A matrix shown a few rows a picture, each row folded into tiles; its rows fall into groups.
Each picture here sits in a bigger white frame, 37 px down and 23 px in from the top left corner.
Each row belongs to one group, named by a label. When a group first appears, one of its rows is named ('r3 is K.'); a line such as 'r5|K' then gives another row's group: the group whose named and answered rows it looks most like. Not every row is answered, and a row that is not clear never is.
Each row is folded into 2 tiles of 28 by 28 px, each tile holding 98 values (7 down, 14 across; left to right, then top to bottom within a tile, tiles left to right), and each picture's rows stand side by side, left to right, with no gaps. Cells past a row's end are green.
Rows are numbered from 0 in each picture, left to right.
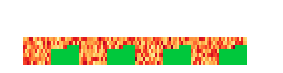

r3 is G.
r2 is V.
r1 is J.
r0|J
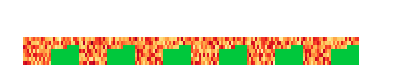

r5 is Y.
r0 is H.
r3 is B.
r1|V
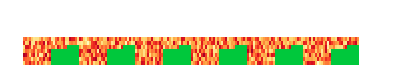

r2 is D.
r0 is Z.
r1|G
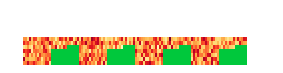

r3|Y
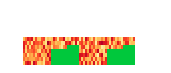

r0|J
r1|Z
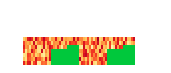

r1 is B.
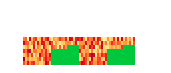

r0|B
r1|H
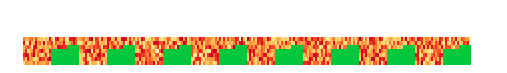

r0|Z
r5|H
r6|Y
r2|Z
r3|G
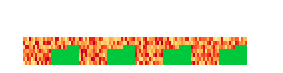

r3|H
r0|Z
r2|V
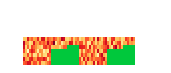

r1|Z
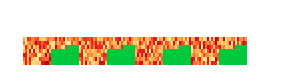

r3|D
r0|D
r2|H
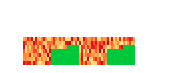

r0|J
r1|D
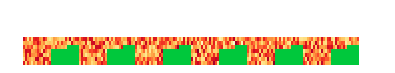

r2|J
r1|D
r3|B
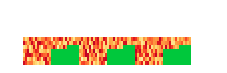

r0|B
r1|B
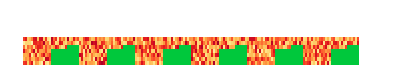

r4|J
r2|G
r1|D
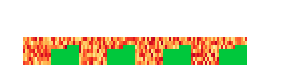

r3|Z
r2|B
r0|G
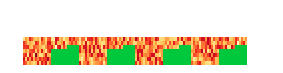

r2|Y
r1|G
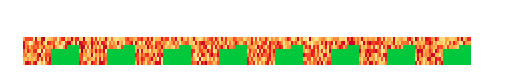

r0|J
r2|D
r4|H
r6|V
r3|V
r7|Y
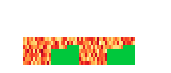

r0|H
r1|B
